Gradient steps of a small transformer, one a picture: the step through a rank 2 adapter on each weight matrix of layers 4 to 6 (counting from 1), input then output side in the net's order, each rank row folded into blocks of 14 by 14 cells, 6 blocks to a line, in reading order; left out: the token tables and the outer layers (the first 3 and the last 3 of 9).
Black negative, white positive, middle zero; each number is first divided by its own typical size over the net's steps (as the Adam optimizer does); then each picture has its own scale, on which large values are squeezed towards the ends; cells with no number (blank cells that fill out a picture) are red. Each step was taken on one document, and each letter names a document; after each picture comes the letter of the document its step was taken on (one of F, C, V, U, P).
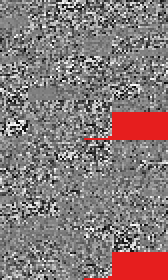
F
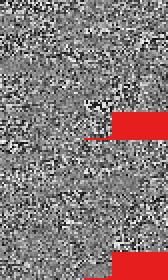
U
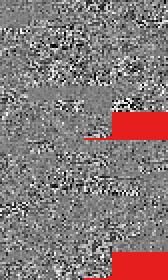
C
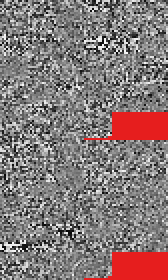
U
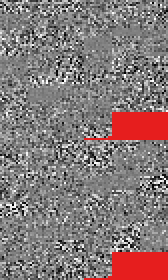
C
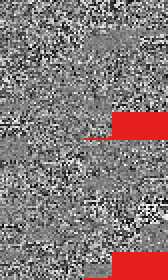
U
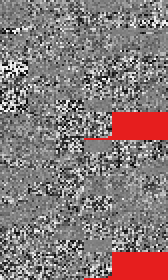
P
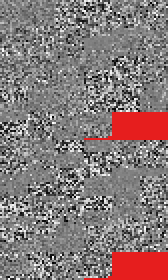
P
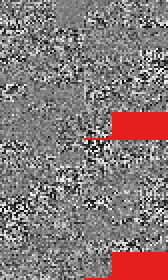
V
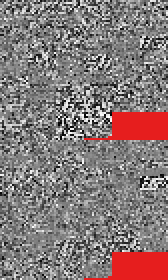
U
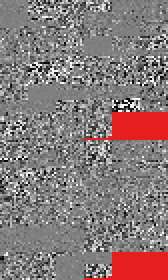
C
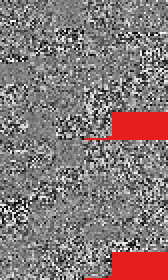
V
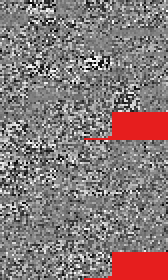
F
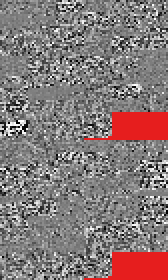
F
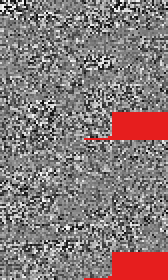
U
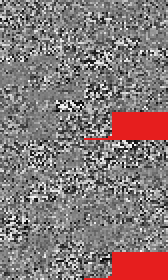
V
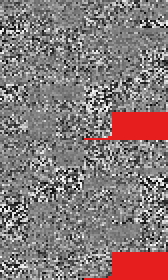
V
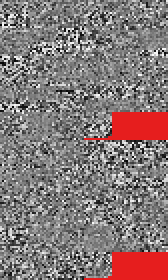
V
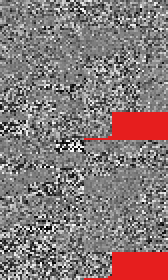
P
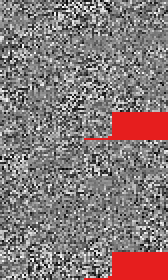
P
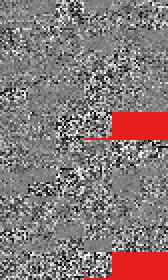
P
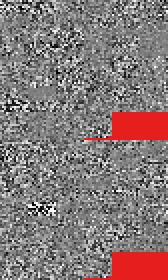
F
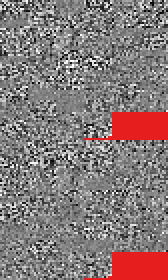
F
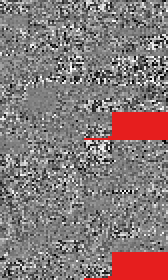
C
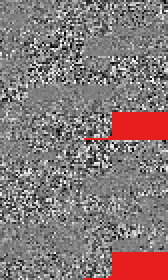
C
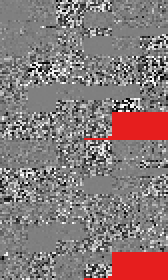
C
